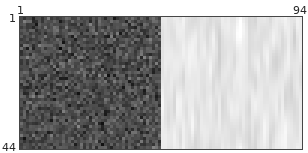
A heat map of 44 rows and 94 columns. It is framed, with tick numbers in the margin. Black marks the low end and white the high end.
The table splits into one row of 2 panels. Panel 1,1: low, fine-grained. Panel 1,2: very high, streaked downward, faint in contrast.
